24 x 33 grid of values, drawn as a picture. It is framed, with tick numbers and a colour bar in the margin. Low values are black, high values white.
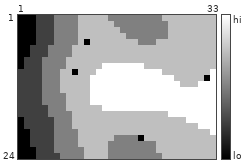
The field climbs toward the right. The centre is the ninth with the highest average. There are four isolated cells, each far lower than the cells round it. The top right is the smoothest part.
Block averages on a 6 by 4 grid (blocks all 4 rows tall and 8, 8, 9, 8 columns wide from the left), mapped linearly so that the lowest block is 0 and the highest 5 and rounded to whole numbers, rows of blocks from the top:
0 3 2 3 | 0 3 3 3 | 1 4 5 4 | 1 4 5 5 | 0 3 3 4 | 0 3 2 3
